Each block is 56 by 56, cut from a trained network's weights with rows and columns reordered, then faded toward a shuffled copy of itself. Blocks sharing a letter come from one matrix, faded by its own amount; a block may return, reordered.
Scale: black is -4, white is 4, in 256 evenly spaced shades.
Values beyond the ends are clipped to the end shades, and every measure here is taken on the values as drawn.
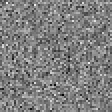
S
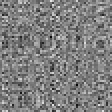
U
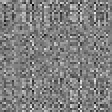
U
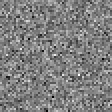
S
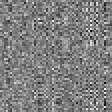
U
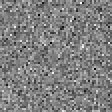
S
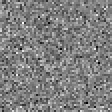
S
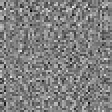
U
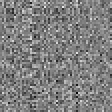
U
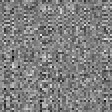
U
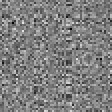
U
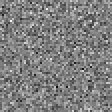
S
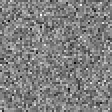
S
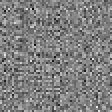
U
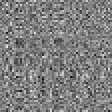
U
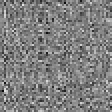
U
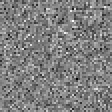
S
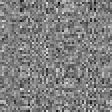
U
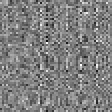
U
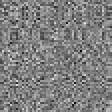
U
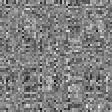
U
